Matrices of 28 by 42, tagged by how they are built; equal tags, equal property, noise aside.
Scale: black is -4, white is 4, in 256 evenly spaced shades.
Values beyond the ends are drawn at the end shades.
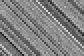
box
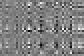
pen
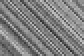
box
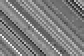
box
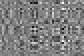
pen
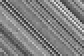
box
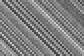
box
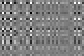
pen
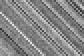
box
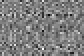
pen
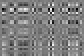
pen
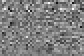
pen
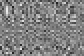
pen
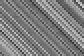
box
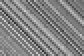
box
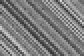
box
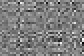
pen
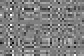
pen
